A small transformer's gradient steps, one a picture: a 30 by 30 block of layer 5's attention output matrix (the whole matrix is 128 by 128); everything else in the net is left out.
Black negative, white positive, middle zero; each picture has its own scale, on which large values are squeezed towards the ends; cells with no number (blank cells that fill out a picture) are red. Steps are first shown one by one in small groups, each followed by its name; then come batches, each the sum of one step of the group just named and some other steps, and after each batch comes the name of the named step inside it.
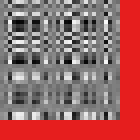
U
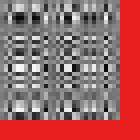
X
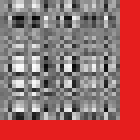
X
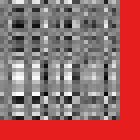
U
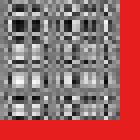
U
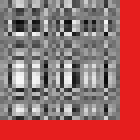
U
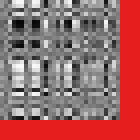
U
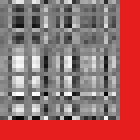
X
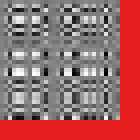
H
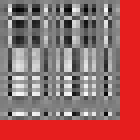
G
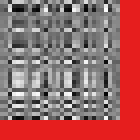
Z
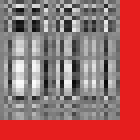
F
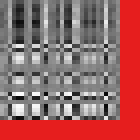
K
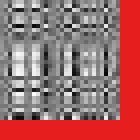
H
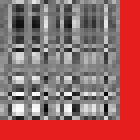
K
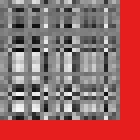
K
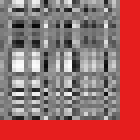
G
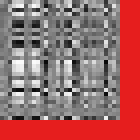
Z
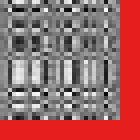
Z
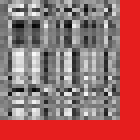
G
